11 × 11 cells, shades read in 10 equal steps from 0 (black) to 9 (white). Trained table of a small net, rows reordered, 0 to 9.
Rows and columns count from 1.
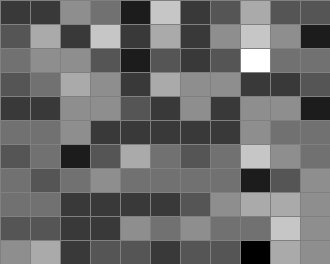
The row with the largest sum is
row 2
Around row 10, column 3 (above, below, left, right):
2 2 3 2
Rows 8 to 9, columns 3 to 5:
4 5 4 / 2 2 2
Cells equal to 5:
25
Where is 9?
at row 3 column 9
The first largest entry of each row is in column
6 4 9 3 3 3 9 4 9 10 2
